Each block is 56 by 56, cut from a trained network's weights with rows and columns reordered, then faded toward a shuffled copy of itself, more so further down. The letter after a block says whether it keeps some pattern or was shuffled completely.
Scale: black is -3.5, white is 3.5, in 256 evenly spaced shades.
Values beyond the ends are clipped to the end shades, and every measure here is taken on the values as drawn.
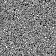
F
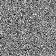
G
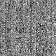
G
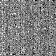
G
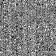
G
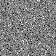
F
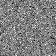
F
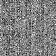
G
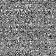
G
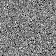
F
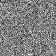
G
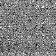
G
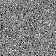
F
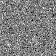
F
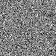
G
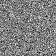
F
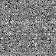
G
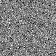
F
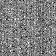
G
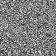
G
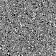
F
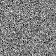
F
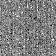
G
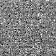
G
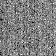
G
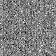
G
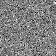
F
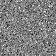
F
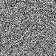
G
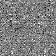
G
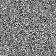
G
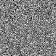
G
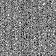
G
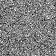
F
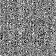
G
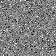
F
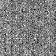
G
